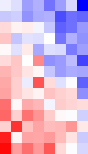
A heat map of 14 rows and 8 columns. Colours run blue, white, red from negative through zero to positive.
Grain: fine. Ninth with the highest average: bottom left. Mirror symmetry: none. Slope: up to the bottom left.
